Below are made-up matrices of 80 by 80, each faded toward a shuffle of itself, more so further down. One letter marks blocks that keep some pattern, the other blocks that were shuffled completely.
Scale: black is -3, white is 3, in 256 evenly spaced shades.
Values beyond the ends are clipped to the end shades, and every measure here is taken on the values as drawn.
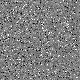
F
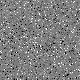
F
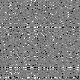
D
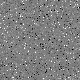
F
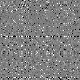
D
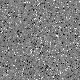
F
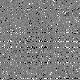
D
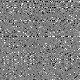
D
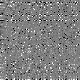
D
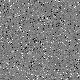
F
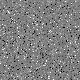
F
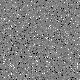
F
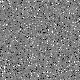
F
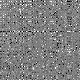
D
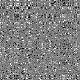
D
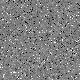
F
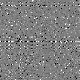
D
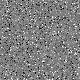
F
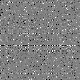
D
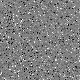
F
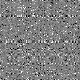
D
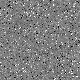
F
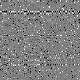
D
